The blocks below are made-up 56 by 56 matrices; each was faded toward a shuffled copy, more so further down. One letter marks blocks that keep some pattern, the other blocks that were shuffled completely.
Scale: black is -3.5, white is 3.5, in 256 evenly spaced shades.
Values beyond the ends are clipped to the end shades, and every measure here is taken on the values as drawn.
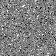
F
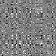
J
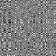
J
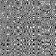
J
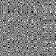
J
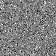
F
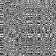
J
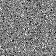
F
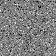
F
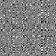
J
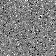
F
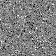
F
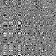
J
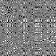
J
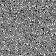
F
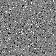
F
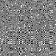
J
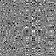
J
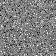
F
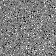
F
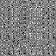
J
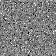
F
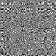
J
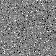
F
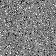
F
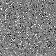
F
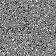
F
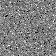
F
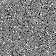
F
